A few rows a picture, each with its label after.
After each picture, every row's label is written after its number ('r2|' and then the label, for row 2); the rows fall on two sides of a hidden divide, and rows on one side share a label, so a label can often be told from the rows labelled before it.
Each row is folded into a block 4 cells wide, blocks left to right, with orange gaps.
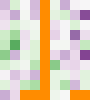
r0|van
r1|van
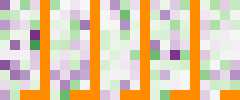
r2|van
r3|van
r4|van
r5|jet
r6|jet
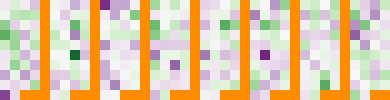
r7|van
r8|van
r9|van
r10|van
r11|van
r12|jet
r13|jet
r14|jet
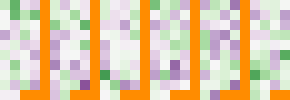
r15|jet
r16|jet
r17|jet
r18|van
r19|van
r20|jet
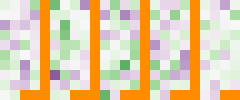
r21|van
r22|van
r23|jet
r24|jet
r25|jet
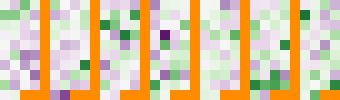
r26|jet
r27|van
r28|jet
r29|jet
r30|jet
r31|jet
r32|jet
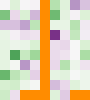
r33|jet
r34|jet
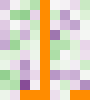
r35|jet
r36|van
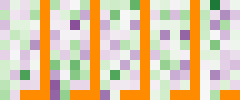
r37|jet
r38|van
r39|jet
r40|jet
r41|van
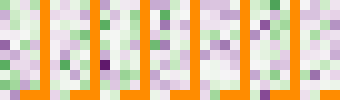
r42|jet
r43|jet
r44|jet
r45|van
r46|van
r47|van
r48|van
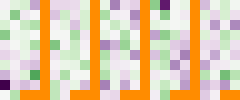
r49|van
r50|jet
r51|van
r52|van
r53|van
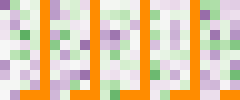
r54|van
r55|van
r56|jet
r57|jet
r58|van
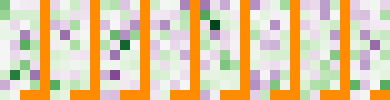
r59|jet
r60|jet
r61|van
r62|van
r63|jet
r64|van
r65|jet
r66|jet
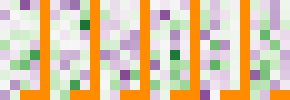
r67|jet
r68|jet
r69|van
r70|jet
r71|van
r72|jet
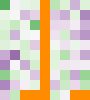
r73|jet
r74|van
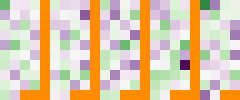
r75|van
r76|van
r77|van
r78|jet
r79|van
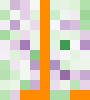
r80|jet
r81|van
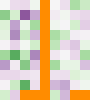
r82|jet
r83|van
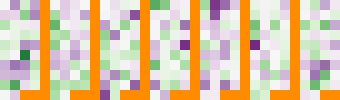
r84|van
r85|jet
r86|van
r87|van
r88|van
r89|jet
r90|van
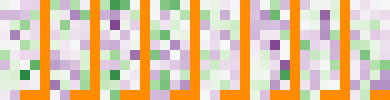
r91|jet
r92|van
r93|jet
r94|van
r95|jet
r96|van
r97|jet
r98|van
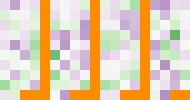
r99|jet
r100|jet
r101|van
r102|van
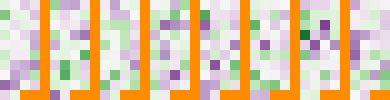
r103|van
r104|jet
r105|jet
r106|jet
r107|van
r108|jet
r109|jet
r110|jet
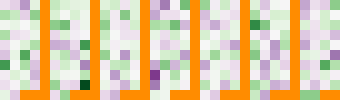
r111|jet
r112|jet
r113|jet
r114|van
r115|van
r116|jet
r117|jet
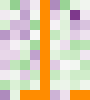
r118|jet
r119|jet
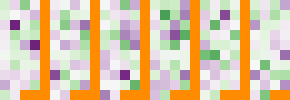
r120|van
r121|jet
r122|van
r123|jet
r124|jet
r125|van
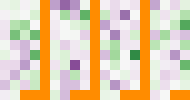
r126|van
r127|jet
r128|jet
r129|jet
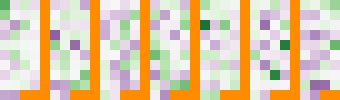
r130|van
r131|van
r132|van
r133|jet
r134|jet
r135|jet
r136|jet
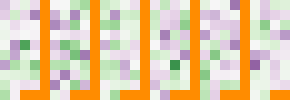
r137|jet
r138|van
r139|jet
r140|jet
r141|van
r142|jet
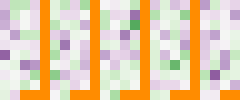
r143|van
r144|jet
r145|jet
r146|jet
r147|jet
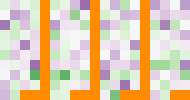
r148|van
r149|jet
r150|van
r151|van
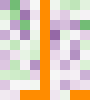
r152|jet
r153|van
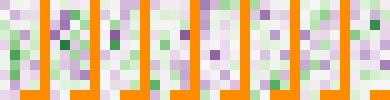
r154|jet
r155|van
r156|jet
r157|jet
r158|van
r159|jet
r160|jet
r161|van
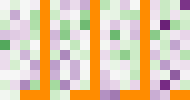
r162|jet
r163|jet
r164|van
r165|van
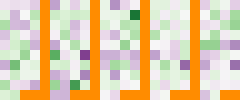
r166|jet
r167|jet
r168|jet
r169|jet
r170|van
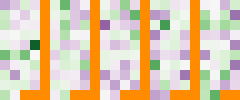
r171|jet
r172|jet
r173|van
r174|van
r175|jet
